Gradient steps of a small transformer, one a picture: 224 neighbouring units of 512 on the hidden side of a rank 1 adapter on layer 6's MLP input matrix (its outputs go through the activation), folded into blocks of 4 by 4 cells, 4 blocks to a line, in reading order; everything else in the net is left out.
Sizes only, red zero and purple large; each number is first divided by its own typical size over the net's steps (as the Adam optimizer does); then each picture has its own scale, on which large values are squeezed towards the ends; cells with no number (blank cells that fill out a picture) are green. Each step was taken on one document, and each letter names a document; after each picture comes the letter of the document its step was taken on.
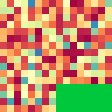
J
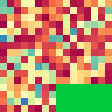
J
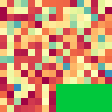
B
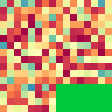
J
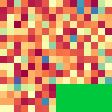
B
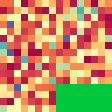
B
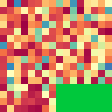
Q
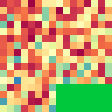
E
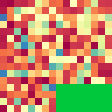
E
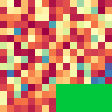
Q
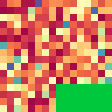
Q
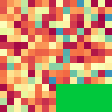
B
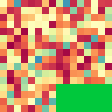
J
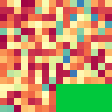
B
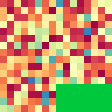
E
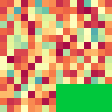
E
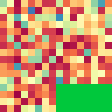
E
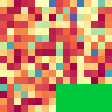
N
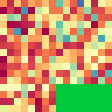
B
